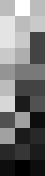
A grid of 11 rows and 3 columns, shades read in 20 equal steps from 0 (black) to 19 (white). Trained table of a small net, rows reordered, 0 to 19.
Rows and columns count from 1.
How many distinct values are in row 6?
2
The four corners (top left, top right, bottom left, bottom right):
14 14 1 1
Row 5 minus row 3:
-6 -6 4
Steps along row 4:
down down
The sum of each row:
47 46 37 33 29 24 24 19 17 9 2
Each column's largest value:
17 19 15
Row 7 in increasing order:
2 6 16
